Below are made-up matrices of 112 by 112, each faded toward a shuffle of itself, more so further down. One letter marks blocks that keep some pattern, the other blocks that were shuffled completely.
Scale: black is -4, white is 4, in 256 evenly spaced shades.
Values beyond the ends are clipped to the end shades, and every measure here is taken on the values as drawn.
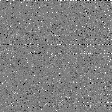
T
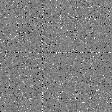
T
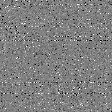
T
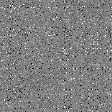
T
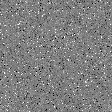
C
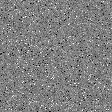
C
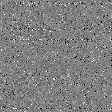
T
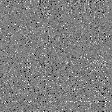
T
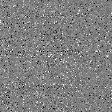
T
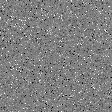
C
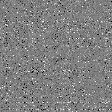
T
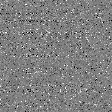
T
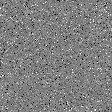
C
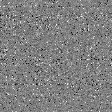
T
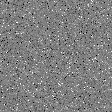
C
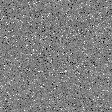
C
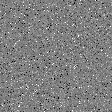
C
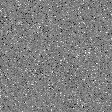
C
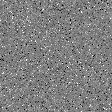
C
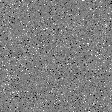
C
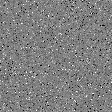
C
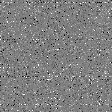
T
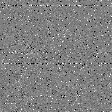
T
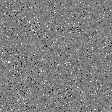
C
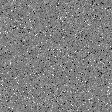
C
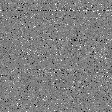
T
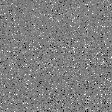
T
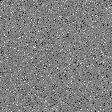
C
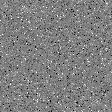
C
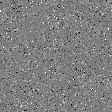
C
